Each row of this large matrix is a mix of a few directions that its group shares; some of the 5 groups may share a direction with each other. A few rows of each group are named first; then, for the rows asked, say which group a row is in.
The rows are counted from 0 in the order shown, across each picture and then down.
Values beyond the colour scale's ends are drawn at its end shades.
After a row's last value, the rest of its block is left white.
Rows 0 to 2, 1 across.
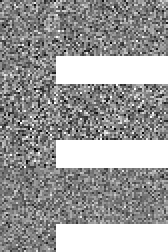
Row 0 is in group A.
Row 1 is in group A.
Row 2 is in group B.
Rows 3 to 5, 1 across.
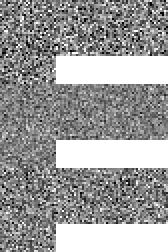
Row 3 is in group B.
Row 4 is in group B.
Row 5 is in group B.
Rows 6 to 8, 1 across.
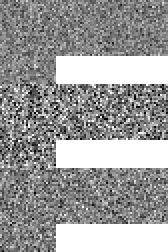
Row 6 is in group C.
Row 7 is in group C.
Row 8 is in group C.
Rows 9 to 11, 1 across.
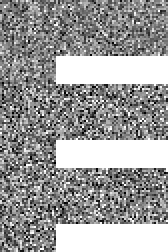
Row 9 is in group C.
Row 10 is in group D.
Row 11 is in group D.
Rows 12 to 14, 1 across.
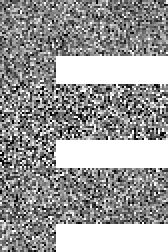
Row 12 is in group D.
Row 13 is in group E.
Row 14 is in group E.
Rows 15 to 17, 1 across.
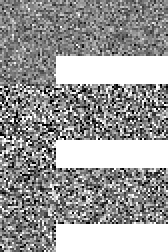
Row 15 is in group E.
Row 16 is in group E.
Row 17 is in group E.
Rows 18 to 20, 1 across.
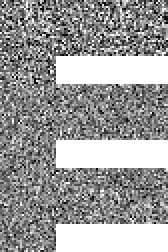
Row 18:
B
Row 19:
E
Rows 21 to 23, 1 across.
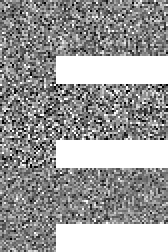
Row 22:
A
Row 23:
E
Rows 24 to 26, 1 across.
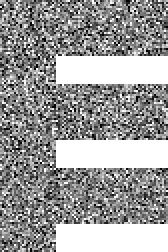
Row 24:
C
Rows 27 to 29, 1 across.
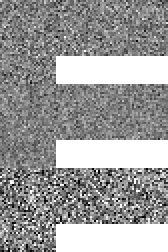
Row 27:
A
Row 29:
C
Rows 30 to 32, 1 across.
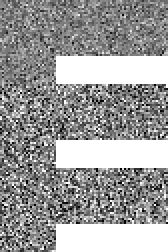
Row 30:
E
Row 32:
D
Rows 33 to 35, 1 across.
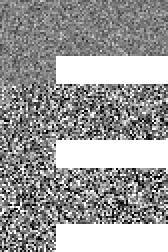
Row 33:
C
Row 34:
D
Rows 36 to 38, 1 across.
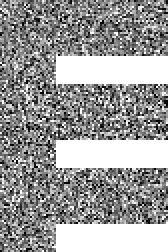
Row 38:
D
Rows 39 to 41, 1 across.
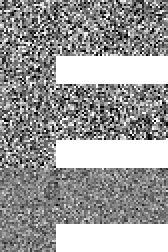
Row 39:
A
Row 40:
D
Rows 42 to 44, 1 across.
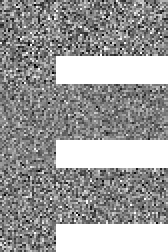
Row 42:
A
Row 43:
C
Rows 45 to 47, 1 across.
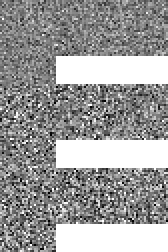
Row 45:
B
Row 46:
E
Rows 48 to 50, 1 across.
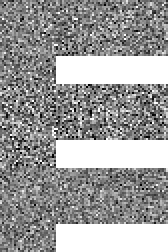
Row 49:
B
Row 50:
D
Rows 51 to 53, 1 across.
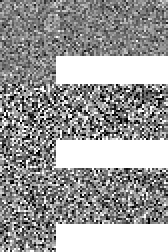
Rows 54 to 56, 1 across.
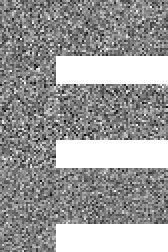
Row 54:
C
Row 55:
A
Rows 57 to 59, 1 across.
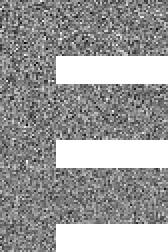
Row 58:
C
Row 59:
E
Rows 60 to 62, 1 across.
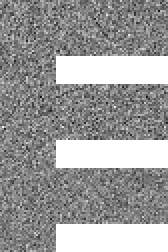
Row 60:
C
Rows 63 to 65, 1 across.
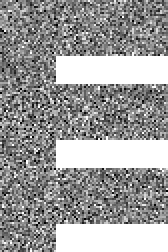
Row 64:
E
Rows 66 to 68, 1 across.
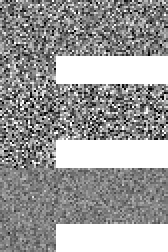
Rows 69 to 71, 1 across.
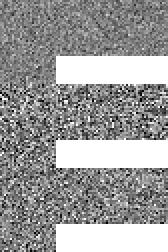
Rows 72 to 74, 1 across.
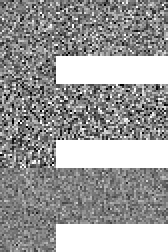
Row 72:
B
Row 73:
E
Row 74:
B
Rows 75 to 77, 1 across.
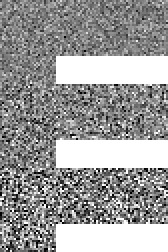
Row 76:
B
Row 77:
C
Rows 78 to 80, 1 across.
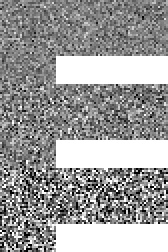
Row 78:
E
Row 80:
D
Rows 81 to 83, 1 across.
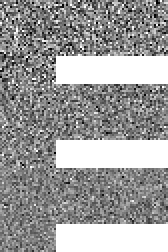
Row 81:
E
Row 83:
D
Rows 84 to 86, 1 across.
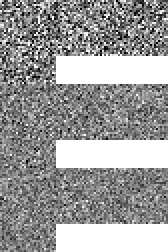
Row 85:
A
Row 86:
C
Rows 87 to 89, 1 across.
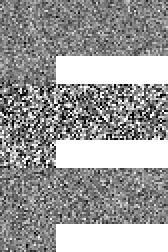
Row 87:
C
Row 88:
C
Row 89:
C
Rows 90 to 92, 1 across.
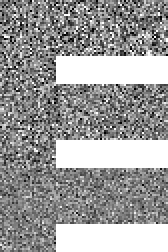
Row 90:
D
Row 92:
E
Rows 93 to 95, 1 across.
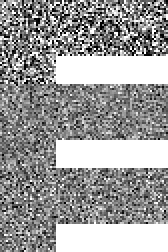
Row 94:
C
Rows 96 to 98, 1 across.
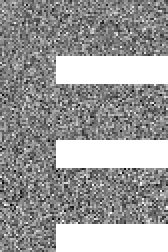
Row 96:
D
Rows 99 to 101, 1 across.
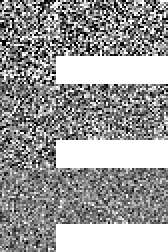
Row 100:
B
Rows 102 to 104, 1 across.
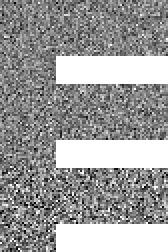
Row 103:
E
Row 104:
B
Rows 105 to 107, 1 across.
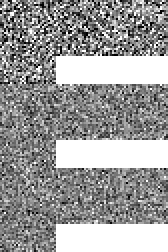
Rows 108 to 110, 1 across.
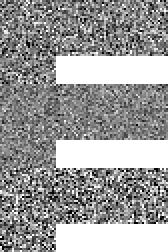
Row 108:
B
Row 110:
E
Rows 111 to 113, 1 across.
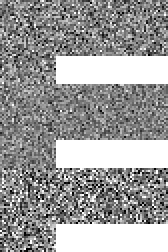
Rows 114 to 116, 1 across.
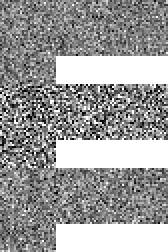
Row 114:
D
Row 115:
E
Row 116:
C
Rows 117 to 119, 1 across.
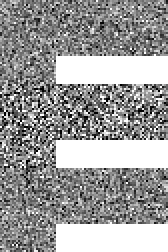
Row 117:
D
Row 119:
B
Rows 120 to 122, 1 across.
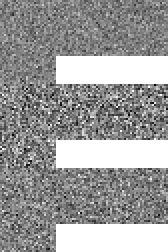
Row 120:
C
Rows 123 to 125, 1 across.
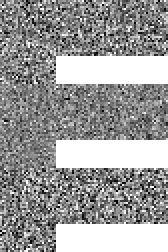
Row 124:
D
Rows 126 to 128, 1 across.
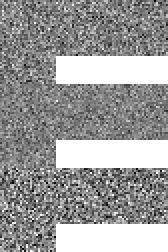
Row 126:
D
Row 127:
C
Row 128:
C
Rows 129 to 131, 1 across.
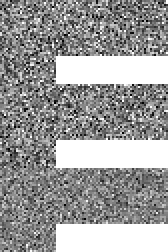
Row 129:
D
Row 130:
C
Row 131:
A
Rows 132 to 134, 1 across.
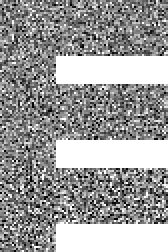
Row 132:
E
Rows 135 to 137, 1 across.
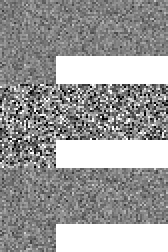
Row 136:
C
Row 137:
D
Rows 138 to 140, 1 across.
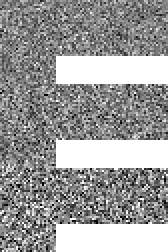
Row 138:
C
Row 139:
C
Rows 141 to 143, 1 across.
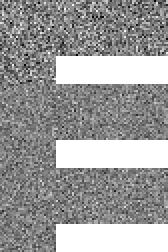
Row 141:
D
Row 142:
B
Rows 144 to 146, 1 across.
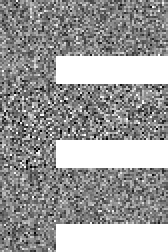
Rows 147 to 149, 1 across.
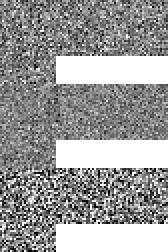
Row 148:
A
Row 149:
E
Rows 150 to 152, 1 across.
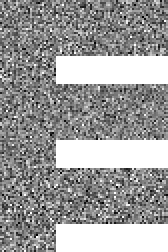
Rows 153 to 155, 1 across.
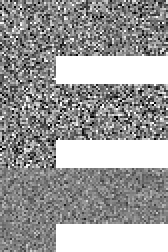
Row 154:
D
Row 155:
A
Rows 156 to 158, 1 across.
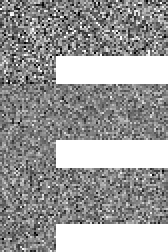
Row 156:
C
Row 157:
E
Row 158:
C
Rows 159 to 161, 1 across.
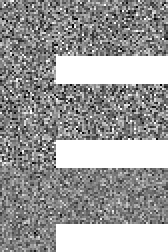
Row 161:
C
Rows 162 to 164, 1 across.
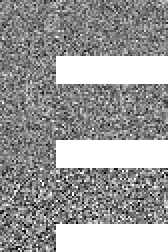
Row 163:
B
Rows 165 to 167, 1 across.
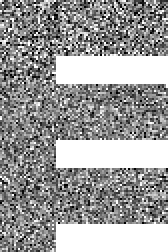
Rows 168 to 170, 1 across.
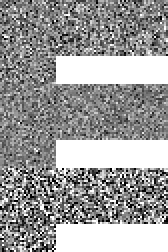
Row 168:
D
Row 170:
E
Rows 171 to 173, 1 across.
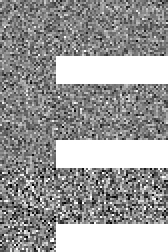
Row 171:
A
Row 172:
B
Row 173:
B
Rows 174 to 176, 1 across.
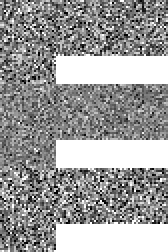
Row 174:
E
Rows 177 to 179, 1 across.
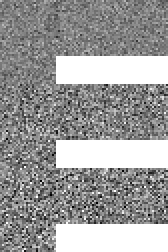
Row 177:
A
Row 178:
B
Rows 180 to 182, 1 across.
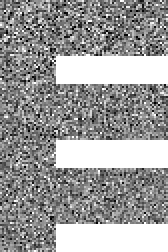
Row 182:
E
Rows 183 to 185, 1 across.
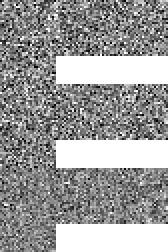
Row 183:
A
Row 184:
B
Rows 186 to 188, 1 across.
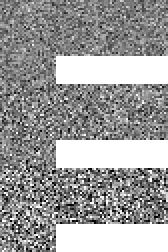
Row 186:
E
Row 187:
A
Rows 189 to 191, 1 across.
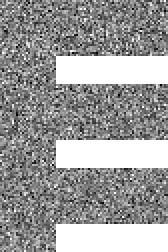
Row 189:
B
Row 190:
E
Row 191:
C
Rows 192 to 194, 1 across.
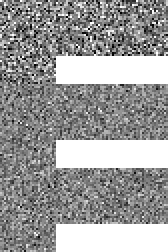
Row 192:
E
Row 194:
A
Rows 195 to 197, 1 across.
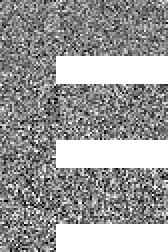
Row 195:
A
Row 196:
A
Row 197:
B
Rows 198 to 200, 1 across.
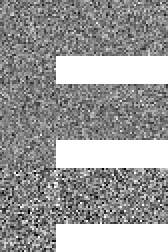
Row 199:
D
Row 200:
A
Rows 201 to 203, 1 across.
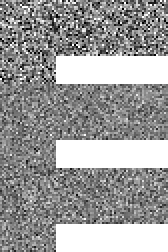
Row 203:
E
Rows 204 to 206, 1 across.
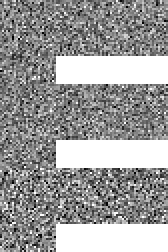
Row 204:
E
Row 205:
B
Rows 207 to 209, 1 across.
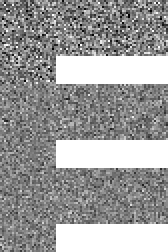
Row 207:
B
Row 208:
D
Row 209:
E
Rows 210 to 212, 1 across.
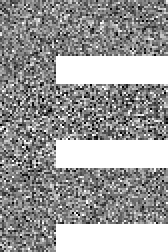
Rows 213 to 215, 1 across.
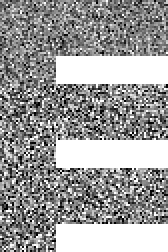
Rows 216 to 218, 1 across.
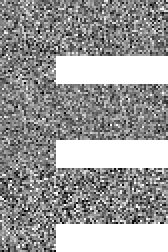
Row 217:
B
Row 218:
C
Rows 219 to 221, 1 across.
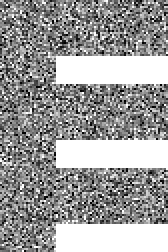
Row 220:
E
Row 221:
B
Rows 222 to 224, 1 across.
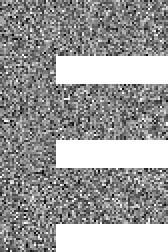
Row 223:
D
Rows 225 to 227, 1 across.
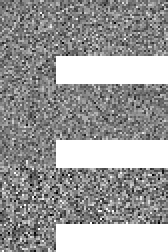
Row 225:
B
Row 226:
C
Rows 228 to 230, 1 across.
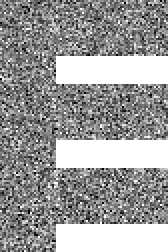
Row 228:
E
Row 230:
A
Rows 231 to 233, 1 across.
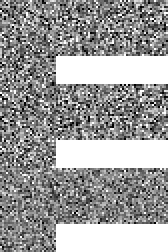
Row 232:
D
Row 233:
E
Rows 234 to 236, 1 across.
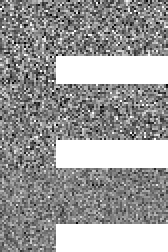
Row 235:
D
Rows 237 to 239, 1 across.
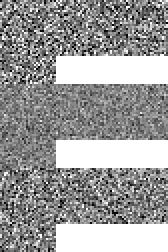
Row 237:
A
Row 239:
C
